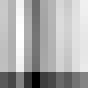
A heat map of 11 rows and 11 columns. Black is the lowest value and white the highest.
The top part is higher, up to a seam about 80% of the way down. Overall the values sit about 70% of the way up the scale. The ninth with the lowest average is the bottom middle.
